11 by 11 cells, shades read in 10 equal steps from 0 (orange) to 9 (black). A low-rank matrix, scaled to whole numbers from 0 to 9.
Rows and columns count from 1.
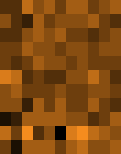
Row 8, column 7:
5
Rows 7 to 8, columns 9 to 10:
4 4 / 3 5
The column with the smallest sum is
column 8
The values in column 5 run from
3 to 6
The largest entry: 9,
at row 10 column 6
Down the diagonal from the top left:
6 6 4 4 4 6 5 5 6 3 3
